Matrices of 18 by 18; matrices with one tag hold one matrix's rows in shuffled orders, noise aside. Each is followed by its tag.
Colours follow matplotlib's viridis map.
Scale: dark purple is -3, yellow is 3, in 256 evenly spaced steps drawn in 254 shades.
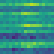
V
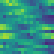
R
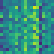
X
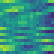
R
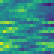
R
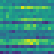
V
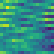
R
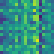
X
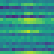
V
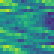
R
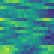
R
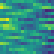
R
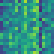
X
